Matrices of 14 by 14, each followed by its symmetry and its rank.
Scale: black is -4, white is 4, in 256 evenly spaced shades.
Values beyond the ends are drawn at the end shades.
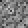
symmetric, full rank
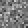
symmetric, full rank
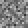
symmetric, full rank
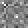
symmetric, rank three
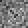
symmetric, full rank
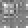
symmetric, rank three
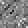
symmetric, full rank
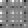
symmetric, rank one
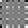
symmetric, rank one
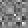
symmetric, rank three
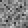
symmetric, full rank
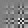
symmetric, rank one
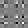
symmetric, rank one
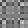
symmetric, rank one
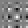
symmetric, rank one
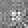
symmetric, rank three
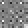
symmetric, rank three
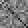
symmetric, full rank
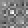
symmetric, rank three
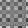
symmetric, rank one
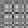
symmetric, rank one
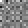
symmetric, rank three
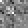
symmetric, rank three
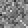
symmetric, full rank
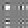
symmetric, rank one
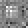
symmetric, rank three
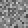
symmetric, full rank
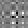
symmetric, rank one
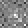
symmetric, rank three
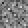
symmetric, full rank
